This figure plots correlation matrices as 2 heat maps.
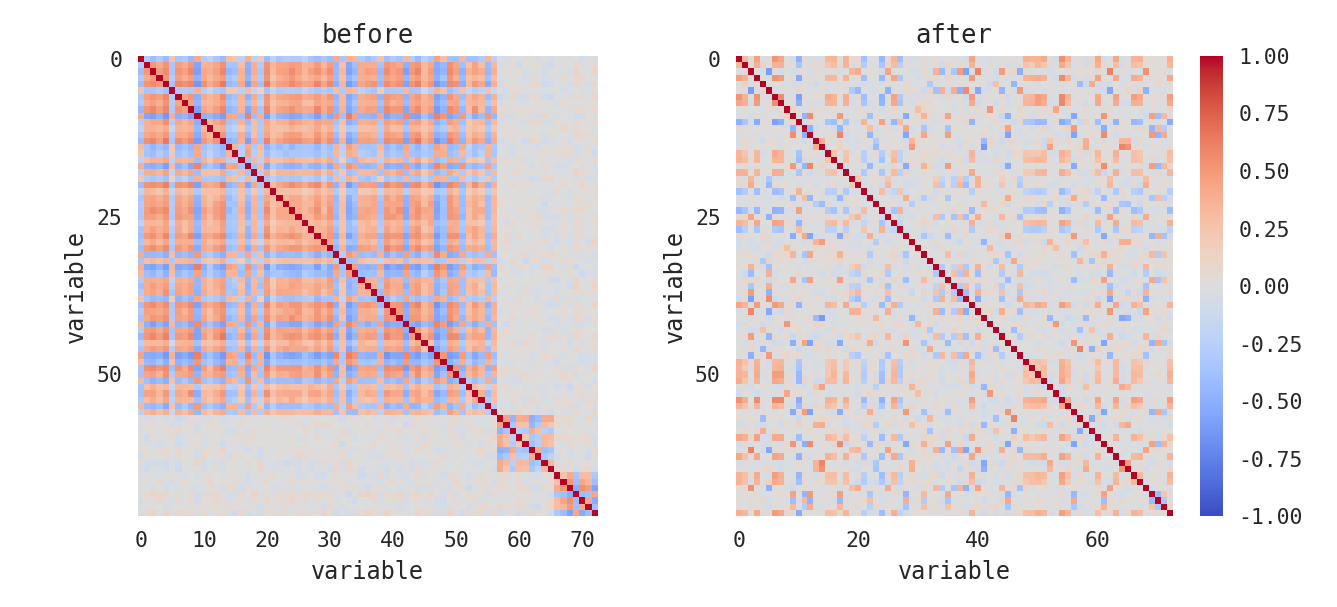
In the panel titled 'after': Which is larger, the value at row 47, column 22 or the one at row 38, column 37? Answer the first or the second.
the first
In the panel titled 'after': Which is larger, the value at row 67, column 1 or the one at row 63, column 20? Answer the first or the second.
the first
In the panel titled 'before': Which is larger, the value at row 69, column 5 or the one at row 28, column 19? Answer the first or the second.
the first
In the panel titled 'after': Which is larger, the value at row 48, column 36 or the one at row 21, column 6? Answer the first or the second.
the first
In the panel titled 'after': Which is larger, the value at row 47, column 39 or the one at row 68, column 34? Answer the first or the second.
the first
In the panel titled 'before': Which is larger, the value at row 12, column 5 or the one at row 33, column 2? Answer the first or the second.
the first
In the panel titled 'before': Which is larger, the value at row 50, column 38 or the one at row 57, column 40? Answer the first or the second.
the second
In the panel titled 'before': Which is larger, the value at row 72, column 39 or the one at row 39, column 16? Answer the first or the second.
the second
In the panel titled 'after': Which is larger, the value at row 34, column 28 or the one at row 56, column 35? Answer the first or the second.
the first
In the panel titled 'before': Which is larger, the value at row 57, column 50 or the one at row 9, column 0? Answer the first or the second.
the second
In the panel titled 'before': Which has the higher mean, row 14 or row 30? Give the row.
30
